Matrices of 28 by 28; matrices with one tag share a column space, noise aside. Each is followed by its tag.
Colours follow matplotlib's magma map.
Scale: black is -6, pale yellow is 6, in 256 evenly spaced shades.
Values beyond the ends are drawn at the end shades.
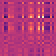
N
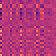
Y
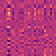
Y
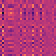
Y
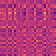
Y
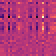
N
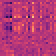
N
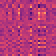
Y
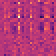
N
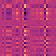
Y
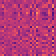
Y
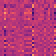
Y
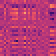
Y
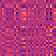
Y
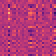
Y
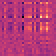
N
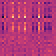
N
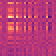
N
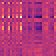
N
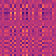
Y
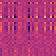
N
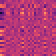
Y
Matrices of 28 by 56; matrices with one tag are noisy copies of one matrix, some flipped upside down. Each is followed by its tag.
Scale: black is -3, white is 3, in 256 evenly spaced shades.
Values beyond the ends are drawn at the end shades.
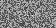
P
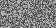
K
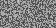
K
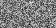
P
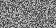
K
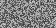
P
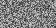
P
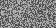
K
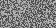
K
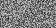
K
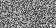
K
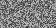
P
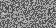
K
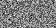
P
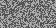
P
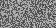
K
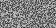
K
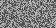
P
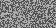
K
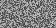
P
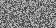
P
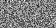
P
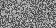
K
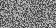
K
